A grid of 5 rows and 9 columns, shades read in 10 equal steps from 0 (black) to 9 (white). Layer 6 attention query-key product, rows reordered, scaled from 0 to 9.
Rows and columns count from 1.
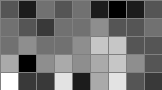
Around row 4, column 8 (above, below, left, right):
3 3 7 3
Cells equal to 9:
1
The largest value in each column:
9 5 5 8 5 7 8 5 4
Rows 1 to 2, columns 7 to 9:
0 1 3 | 3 3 4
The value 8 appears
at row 5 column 4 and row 5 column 7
